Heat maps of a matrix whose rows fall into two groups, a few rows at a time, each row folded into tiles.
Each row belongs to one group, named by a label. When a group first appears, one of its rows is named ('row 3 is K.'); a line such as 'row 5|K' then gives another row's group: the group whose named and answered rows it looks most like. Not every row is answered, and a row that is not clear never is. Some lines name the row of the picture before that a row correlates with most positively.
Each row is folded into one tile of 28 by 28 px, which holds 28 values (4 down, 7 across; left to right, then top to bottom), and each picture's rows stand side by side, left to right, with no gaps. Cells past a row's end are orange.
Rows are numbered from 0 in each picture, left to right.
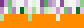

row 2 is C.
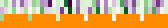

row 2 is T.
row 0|T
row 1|T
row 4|T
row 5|T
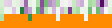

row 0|C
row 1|C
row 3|T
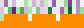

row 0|C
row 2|T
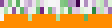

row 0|C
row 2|T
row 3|C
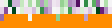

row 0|T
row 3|T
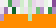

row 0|T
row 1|C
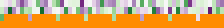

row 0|C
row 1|T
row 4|C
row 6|C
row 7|C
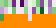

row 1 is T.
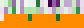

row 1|C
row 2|C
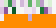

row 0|T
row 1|T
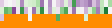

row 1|T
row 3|C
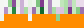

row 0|T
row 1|T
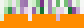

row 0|C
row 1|T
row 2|T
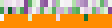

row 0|C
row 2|C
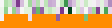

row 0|T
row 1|C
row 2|T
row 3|C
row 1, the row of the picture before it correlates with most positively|2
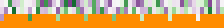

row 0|T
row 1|C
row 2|C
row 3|C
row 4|C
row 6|C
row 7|T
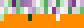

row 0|C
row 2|T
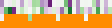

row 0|C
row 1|T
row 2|T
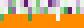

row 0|C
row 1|C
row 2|C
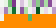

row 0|T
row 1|C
